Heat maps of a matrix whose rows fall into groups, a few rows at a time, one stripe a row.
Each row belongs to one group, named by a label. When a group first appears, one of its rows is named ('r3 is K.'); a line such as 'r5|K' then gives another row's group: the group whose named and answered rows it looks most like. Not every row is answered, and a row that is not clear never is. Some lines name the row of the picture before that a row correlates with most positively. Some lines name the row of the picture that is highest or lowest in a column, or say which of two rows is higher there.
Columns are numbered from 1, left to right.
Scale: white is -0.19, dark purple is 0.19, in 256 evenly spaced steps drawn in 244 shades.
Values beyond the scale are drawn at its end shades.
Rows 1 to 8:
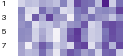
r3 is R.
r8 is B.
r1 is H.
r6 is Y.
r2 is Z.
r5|Y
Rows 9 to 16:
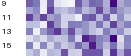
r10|B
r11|R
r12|B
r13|R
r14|H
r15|H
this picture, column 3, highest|11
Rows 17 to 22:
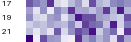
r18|R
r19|Y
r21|H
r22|Y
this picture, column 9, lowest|17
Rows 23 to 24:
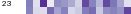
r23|R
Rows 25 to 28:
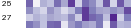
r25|R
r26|Y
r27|H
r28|B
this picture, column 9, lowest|28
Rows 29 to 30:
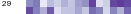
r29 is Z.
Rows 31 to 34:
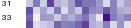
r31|B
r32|R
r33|R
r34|R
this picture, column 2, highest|31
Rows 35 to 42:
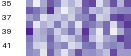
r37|Z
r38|R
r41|Z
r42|B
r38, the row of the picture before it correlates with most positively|32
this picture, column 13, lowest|39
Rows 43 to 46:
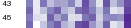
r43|R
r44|Y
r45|Z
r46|Y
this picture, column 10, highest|45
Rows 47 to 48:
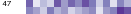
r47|R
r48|Z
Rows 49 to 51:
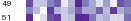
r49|Y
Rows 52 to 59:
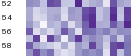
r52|B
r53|H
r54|H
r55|Z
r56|R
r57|B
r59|B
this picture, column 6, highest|56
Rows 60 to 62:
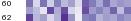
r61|Z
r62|R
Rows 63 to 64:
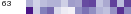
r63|H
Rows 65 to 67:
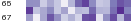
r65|Y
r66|Z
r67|H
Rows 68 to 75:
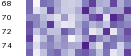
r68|H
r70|Z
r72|R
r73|Z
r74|R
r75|Y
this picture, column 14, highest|70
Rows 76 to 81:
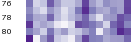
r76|Y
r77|Y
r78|Y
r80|Z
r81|Y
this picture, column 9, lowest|80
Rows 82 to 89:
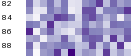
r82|Z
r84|H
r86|Y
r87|Z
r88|R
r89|R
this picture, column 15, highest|83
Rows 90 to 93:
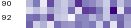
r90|B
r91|H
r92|B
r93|R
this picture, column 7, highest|91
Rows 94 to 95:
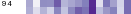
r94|H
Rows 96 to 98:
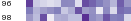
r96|R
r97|Y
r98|R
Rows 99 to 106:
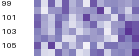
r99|R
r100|H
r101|B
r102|Y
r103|Z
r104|B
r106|Z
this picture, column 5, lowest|104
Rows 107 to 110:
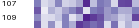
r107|B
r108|R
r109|Y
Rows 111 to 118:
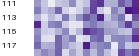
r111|Z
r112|Y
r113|H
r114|Y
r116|Z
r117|B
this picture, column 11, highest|117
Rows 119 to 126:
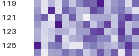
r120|R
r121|Z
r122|B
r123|H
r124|B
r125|Y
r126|R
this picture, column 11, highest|122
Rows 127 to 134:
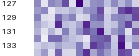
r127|R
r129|Z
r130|B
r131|H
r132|H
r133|H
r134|B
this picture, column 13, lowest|127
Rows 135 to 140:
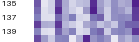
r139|Z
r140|B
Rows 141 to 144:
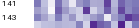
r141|B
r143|Z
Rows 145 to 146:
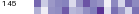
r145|Y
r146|H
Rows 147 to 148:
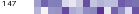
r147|B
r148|H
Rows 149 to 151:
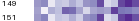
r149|Z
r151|Z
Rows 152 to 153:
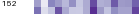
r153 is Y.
